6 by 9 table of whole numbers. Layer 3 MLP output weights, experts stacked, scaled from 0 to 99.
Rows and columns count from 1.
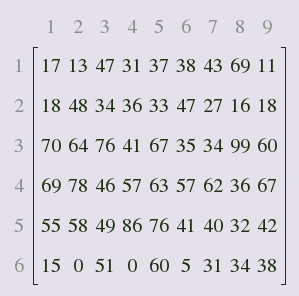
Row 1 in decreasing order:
69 47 43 38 37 31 17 13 11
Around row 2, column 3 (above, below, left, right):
47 76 48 36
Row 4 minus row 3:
-1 14 -30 16 -4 22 28 -63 7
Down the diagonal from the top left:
17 48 76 57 76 5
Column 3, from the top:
47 34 76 46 49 51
